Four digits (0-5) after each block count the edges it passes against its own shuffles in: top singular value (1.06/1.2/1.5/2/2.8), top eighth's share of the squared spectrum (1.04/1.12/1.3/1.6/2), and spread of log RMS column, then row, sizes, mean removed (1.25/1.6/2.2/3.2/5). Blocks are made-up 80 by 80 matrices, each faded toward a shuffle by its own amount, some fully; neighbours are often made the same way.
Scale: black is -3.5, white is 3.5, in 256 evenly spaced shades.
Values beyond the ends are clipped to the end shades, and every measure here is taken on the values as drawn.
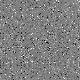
3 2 1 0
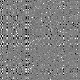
5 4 3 3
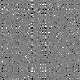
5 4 2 2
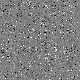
3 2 1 1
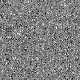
3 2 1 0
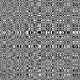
5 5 4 4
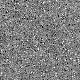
1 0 0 0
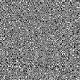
4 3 2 2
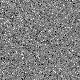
1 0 0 0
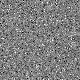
1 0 0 0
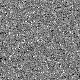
1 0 0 0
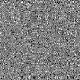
4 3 2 2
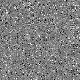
3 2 1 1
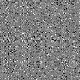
4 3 1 2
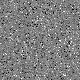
0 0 0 0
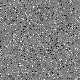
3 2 0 0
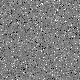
1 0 0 0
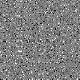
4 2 1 1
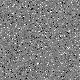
2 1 0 0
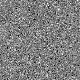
0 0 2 0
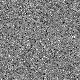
0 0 0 0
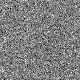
0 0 1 0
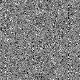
1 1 2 0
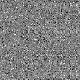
4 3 2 1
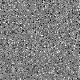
3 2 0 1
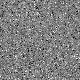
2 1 0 0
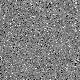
2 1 0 0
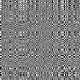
5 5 4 4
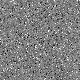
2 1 0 0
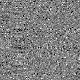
3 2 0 1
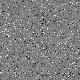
2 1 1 0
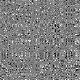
4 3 2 2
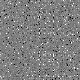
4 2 1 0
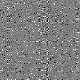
4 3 2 2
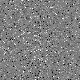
3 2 1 0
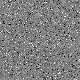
0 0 0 0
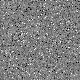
0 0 0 0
